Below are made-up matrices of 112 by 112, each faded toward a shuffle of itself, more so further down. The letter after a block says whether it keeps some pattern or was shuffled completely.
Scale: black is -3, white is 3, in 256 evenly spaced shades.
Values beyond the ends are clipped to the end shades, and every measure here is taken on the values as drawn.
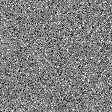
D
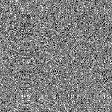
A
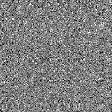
A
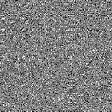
A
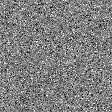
D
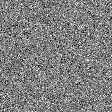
D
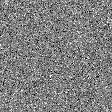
D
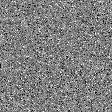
D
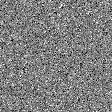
D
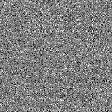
A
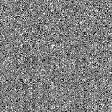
A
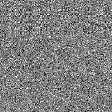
A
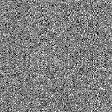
A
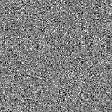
A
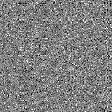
A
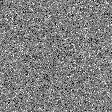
D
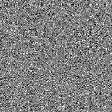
A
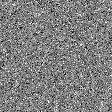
D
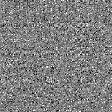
A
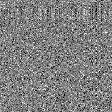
A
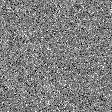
D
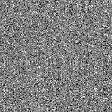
A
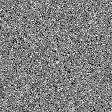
D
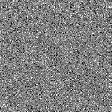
A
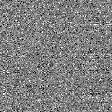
A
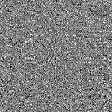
A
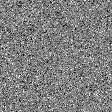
D
